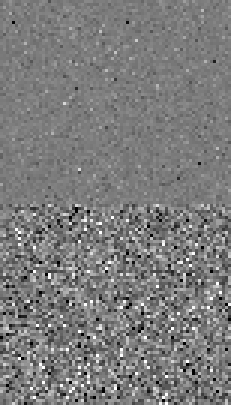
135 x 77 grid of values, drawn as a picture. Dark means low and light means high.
Grain: fine. Histogram: heavy tails on both sides. Slope: none. Stripes: none. Mirror symmetry: none. Seam: horizontal, 50% of the way down, the top part calmer.
